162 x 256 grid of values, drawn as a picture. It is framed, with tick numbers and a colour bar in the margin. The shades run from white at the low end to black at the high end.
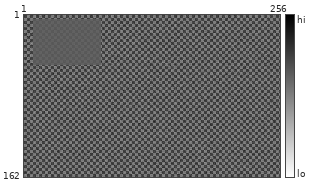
There is no overall slope. A checkerboard runs through the table. Neither half mirrors the other. The top left is the calmest part. An odd patch, calmer than its surroundings, sits in the top left.
